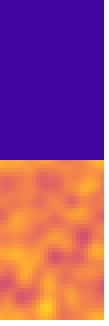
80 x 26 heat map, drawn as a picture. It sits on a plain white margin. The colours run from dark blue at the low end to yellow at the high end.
It is made of 2 by 1 panels. Panel 1,1: very low, flat. Panel 2,1: high, blotchy.
